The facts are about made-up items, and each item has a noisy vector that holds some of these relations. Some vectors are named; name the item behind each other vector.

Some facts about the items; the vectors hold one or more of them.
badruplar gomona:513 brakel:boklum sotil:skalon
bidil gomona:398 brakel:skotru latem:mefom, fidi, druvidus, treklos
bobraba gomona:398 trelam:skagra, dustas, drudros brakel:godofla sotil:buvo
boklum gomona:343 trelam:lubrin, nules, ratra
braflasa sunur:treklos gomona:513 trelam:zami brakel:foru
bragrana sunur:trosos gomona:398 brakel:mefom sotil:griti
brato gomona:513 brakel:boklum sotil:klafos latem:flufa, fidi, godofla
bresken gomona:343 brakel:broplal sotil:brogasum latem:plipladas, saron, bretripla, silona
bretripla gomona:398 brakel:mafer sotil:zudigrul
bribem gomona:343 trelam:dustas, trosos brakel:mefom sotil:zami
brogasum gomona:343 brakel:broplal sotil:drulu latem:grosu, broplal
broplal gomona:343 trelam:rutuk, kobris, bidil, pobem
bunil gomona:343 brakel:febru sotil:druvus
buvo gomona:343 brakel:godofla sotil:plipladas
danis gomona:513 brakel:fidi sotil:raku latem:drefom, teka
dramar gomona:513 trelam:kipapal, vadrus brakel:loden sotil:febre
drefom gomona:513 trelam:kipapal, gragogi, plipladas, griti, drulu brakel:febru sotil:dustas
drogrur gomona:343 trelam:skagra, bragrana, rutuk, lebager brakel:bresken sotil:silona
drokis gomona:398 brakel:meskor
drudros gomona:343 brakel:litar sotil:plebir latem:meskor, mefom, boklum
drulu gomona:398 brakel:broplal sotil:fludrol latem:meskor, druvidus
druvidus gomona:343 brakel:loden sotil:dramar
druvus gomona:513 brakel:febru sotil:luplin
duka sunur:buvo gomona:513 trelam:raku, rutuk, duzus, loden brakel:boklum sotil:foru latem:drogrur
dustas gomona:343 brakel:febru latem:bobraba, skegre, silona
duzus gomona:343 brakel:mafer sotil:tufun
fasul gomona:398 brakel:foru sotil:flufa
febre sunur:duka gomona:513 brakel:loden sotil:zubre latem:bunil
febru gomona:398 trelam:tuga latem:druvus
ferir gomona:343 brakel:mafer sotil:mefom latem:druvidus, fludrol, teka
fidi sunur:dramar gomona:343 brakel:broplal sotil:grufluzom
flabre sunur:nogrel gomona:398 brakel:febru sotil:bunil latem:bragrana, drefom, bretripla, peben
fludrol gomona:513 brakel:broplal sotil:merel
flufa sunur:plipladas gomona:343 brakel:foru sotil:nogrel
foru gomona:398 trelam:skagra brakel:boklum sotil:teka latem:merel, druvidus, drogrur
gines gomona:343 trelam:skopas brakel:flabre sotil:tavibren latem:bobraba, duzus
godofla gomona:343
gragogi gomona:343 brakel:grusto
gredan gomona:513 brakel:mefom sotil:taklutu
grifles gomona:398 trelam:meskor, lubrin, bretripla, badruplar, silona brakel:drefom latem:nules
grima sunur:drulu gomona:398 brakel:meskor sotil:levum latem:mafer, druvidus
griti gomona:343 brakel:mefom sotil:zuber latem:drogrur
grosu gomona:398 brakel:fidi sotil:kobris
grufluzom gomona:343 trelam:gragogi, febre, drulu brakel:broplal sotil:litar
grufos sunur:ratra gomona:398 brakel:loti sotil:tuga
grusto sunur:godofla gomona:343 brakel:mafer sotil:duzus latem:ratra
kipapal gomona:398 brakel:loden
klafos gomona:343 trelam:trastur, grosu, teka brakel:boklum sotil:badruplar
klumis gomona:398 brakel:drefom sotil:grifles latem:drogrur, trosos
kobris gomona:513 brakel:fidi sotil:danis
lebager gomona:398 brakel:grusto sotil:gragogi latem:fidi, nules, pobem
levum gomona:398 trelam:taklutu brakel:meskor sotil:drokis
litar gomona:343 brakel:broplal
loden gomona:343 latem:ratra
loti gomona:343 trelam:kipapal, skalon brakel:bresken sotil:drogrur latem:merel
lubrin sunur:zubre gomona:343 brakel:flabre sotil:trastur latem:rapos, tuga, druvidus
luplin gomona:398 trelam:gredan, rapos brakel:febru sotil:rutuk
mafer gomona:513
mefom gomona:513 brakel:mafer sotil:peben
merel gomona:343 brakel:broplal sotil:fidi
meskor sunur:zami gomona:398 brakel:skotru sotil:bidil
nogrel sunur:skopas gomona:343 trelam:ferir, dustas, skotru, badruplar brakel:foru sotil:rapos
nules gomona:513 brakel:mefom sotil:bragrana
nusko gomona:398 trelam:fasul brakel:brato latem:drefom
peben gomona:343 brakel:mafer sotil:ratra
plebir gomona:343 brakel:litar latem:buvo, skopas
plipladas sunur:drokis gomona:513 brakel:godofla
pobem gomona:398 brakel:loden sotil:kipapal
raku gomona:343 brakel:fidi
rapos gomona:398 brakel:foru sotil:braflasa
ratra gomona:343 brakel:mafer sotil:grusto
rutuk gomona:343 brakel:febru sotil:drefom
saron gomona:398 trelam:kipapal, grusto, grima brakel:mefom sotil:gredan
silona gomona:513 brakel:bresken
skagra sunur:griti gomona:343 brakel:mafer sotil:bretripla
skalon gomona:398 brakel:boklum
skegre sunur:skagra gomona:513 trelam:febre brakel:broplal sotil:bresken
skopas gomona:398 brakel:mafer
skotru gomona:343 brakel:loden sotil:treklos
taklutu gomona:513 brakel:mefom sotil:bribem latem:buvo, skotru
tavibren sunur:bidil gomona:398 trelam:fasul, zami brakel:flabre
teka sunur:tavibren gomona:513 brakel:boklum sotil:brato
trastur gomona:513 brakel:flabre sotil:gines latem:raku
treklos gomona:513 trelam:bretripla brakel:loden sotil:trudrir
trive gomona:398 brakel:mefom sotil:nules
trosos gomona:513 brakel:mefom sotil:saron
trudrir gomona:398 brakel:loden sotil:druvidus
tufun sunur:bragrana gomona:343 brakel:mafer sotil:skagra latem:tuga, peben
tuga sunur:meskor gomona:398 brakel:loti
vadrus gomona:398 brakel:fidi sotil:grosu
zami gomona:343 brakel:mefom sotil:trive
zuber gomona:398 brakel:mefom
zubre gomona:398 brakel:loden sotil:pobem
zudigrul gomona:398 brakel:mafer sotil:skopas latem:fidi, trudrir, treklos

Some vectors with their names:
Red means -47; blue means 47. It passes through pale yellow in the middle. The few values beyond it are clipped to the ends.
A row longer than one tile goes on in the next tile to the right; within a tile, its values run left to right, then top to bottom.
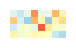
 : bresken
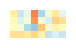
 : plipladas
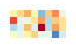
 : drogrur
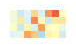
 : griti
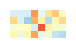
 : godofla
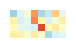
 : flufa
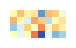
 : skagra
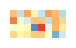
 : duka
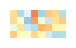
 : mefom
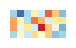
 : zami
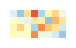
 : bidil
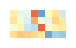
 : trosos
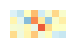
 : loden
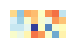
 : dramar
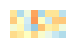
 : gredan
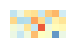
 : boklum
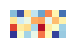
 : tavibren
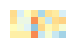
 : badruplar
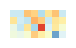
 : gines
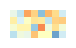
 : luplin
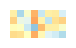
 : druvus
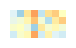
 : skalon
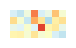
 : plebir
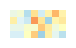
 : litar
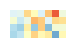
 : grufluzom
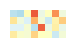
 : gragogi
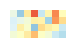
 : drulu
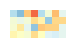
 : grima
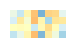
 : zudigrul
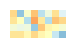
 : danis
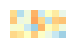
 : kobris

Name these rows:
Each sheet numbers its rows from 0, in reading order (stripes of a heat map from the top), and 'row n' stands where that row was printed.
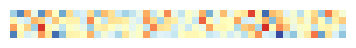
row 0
nusko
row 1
nules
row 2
druvidus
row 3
tufun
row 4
foru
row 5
skopas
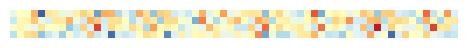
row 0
bragrana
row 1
bribem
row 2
febru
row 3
grusto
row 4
dustas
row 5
drokis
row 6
nogrel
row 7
ferir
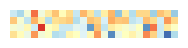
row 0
buvo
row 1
skegre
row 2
treklos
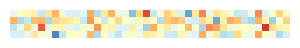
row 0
broplal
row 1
duzus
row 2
vadrus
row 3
meskor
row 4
skotru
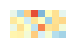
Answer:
lebager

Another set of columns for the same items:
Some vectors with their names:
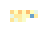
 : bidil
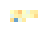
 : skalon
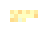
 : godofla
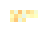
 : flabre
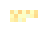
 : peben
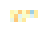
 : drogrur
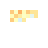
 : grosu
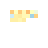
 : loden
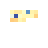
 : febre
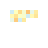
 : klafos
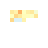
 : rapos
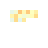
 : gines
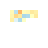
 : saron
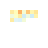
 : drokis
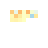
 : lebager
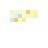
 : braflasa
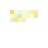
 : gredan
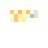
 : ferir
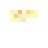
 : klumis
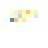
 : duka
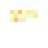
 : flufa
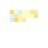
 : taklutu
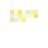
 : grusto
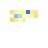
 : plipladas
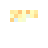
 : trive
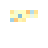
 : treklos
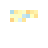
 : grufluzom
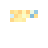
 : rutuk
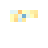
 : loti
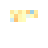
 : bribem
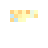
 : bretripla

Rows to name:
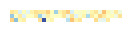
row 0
griti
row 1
kipapal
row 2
trosos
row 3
fasul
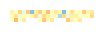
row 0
broplal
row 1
lubrin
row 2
litar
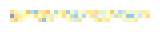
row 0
skagra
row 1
drulu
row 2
drefom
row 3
badruplar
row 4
dramar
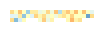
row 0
grima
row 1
boklum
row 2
drudros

